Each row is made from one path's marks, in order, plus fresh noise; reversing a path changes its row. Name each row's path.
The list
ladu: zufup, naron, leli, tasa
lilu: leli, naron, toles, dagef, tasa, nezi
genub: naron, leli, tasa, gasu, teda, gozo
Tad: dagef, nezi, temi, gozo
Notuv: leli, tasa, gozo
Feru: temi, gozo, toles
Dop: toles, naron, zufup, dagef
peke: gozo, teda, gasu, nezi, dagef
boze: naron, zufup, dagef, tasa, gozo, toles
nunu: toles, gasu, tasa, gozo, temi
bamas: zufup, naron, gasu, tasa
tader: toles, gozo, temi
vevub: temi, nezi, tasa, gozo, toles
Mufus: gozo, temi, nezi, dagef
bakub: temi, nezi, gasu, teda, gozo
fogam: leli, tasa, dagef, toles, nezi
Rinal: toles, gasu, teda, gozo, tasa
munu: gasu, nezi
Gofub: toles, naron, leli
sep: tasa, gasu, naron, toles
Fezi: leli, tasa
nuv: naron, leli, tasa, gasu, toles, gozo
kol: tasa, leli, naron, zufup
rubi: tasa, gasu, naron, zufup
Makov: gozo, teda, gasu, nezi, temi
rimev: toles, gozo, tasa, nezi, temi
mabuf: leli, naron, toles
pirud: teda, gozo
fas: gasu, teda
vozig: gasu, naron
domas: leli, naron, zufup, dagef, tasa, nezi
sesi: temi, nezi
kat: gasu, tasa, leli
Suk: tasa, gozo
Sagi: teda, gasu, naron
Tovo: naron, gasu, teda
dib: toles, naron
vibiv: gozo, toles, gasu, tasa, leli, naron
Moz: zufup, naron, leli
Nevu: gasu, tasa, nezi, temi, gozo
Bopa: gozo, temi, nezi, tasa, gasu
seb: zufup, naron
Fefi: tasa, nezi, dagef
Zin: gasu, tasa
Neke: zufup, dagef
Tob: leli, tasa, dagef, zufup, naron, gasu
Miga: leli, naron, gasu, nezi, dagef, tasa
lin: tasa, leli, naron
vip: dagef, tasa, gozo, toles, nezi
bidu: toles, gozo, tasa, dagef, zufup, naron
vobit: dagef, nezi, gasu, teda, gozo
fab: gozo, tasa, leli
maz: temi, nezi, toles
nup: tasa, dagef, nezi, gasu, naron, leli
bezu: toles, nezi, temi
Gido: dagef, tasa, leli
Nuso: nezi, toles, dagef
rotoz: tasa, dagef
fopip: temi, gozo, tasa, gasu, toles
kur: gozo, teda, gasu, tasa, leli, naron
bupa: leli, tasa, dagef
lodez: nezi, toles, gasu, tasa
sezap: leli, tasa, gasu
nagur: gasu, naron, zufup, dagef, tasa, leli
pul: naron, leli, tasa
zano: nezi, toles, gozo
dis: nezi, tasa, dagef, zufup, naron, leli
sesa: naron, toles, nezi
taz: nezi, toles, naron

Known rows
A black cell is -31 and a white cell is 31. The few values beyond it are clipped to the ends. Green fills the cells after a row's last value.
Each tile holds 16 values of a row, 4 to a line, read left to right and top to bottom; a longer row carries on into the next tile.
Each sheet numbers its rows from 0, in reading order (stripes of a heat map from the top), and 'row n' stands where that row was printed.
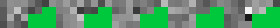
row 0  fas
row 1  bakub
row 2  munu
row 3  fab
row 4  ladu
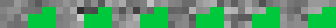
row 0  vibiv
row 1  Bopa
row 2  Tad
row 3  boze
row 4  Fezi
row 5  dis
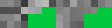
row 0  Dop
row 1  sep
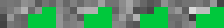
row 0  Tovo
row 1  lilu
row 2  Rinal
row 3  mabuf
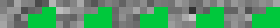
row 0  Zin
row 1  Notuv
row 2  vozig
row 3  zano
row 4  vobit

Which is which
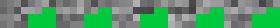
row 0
dib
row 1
genub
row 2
Suk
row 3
Nuso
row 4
sezap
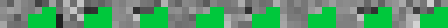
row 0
kat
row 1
pirud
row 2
Nevu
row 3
nuv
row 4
lodez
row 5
nup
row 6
fopip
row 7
sesi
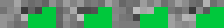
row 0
nunu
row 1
peke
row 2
Tob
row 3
bezu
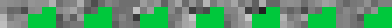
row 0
Fefi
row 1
kur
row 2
bamas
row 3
Mufus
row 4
Feru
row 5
vip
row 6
rubi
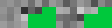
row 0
vevub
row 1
lin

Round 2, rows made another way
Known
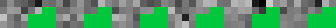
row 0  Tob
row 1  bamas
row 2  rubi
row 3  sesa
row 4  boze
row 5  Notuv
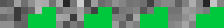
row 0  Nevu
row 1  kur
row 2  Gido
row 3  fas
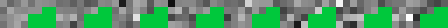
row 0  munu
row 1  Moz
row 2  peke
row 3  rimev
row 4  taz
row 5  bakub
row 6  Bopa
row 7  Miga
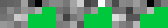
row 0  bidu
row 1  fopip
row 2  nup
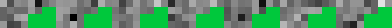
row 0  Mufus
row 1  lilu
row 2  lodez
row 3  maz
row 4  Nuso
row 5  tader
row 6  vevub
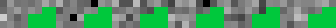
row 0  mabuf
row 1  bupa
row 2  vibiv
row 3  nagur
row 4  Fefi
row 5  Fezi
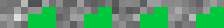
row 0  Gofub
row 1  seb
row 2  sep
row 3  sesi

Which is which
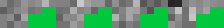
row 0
Zin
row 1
dib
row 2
lin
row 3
Makov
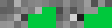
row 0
pirud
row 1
zano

